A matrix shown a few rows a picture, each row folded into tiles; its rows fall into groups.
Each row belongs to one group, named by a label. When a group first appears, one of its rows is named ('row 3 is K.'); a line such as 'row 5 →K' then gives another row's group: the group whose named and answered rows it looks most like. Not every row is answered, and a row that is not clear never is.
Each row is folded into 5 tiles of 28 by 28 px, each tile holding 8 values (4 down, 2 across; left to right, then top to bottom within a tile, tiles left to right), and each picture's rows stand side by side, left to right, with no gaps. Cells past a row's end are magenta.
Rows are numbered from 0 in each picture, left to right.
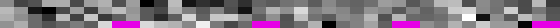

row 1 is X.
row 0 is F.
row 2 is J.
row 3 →X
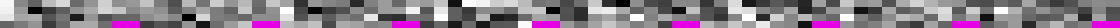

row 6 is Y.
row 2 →F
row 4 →X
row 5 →X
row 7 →J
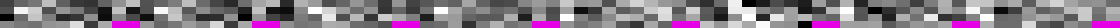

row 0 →J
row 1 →J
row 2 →X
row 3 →J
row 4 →Y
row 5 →X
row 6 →F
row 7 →Y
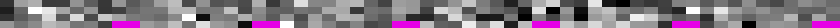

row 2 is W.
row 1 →X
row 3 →J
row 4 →X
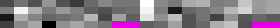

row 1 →F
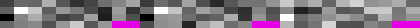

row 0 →J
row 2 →Y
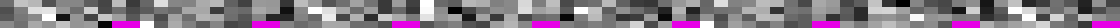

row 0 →X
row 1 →W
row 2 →X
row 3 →F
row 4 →J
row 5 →W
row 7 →X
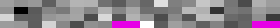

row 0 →Y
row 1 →W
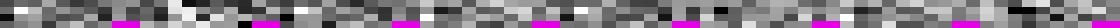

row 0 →J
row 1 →X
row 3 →Y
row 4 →J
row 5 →Y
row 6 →Y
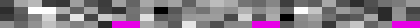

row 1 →Y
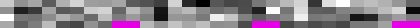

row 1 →X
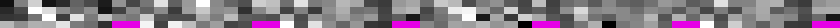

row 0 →X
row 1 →W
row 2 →W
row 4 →J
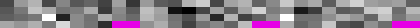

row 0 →X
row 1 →F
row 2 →Y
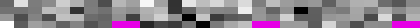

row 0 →W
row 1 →F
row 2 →Y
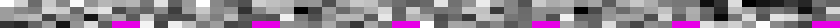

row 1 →W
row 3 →W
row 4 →Y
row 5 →X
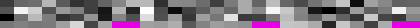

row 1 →F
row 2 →F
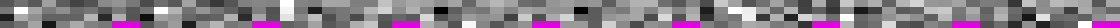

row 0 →J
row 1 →J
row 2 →F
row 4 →Y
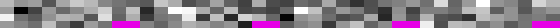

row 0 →Y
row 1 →X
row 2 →J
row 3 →W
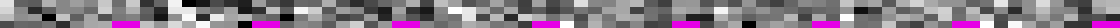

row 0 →F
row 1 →X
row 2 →J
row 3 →X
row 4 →W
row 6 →Y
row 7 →W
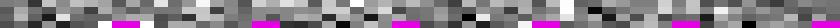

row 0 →F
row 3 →F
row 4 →F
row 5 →J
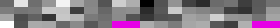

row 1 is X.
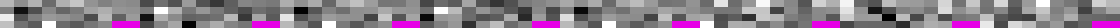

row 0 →Y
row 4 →Y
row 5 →W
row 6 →F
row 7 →W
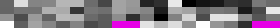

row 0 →W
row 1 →X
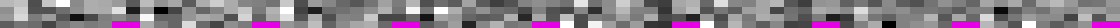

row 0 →F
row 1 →Y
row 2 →F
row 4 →W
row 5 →W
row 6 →J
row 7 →Y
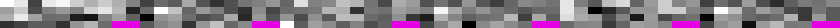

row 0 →F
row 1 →J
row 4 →F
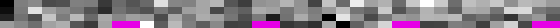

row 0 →X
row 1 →W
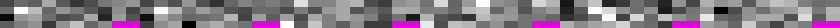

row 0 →J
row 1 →J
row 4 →X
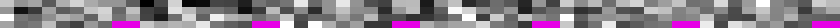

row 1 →X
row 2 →W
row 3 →X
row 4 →Y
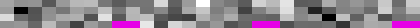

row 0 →Y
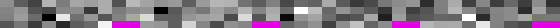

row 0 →F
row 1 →Y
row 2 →J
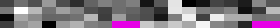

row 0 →J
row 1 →X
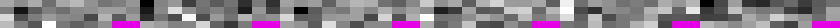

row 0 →Y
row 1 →X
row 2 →Y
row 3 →Y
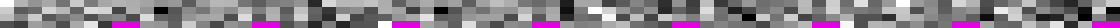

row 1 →Y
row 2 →F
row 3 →Y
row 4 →X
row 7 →J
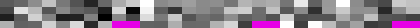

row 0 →J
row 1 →F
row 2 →W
